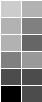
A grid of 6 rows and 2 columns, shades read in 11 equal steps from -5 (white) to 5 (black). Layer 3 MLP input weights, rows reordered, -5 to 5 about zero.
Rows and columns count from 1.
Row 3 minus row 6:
-7 -1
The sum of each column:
0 2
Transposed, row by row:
-3 -2 -2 0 2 5 / -2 0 1 -1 2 2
